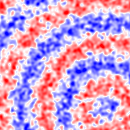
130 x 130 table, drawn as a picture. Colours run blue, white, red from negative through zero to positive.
Lone odd cells: none. Odd rows or columns: none. Seam: none. Rings: centred on the bottom right. Slope: none. Mirror symmetry: none.
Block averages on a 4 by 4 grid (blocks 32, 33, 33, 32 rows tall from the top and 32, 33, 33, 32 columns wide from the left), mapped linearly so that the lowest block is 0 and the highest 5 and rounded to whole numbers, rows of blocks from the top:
1 4 2 1 / 4 0 5 4 / 2 5 0 4 / 1 4 3 4
